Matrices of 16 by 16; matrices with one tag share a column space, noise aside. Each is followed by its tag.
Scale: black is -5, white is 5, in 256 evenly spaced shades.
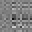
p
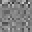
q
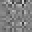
q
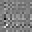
p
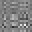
p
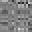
q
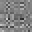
p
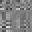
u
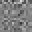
q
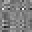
u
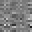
p
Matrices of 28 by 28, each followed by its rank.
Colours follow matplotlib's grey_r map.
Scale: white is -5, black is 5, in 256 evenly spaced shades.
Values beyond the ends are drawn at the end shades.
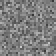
full rank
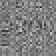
five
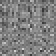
five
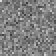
full rank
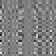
two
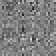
five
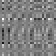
two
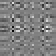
two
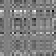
two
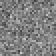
full rank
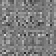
five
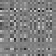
two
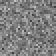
full rank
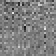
five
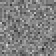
full rank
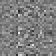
five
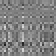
two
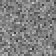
full rank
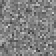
full rank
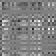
two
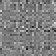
five
